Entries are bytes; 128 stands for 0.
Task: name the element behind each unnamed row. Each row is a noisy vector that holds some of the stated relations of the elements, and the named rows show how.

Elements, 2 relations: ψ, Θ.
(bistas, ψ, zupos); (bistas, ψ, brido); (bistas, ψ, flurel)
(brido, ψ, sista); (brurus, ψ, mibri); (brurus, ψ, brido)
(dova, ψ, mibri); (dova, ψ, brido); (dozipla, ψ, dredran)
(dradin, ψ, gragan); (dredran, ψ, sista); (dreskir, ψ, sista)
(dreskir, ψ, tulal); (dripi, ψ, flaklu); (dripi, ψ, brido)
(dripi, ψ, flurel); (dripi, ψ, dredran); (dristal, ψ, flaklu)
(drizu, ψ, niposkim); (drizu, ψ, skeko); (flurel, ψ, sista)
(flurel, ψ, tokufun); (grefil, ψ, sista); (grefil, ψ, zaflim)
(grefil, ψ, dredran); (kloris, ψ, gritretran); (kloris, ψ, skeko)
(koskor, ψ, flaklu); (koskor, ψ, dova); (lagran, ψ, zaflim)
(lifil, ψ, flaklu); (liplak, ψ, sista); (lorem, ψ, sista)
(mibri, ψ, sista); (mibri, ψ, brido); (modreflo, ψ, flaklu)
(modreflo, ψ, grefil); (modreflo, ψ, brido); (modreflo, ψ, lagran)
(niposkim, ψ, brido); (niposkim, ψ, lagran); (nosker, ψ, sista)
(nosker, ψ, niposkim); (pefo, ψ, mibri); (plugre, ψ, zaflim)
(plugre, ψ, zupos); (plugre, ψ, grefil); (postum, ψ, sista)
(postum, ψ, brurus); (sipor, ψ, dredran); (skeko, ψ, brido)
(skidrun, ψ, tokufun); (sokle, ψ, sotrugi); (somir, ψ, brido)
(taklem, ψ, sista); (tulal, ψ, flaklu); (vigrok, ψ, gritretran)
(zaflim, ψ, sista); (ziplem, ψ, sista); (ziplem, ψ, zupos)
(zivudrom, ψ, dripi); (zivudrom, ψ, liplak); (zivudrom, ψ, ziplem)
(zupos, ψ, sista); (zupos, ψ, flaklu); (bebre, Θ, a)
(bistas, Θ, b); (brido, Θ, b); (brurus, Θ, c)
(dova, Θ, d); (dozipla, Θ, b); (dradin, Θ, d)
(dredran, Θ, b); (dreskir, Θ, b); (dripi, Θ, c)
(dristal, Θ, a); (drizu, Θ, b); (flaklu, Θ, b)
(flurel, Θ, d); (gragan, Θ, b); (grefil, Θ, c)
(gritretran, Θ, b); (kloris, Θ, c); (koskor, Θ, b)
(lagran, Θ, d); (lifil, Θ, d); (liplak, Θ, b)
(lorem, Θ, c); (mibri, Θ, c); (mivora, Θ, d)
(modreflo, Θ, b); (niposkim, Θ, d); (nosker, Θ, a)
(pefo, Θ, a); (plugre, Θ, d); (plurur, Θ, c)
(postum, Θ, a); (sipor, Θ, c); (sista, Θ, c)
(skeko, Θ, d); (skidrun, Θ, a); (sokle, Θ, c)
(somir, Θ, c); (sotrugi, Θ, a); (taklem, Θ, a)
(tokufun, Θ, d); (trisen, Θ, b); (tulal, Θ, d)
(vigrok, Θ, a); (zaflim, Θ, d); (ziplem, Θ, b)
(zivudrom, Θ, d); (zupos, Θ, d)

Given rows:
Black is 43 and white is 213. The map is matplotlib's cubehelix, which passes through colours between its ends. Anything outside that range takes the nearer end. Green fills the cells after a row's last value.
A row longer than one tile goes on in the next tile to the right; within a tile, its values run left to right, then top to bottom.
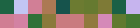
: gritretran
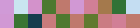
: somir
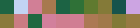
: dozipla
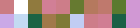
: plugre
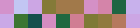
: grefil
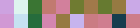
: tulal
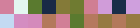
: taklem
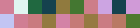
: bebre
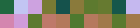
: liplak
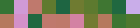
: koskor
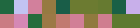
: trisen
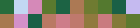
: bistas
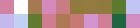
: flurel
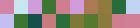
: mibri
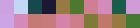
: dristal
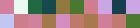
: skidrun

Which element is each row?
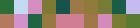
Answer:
drizu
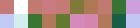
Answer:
zaflim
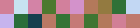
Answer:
brurus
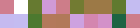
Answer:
tokufun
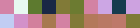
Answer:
nosker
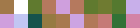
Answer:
dova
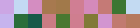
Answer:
kloris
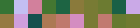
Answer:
modreflo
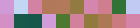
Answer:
sipor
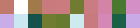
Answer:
lagran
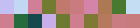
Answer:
dripi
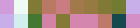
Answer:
zupos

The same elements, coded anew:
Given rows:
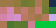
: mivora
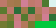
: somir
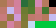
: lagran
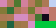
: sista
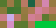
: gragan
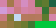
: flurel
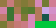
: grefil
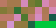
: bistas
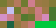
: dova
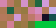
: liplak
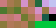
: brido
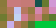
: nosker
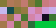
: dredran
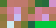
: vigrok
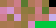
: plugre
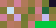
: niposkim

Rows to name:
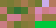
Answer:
flaklu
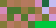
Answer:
sipor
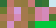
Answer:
pefo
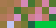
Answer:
drizu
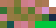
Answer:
mibri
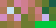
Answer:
skeko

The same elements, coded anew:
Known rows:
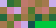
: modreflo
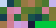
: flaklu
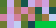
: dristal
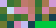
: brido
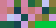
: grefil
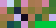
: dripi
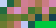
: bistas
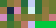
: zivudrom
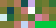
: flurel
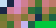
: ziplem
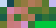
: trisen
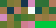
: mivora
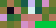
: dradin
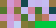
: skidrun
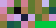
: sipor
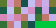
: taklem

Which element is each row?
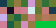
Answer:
niposkim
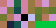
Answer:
somir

